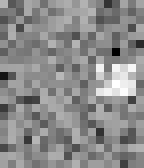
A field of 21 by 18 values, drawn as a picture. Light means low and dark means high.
Odd patch: lower, in the middle right. Mirror symmetry: none. Ninth with the highest average: top right. Ninth with the lowest average: middle right.
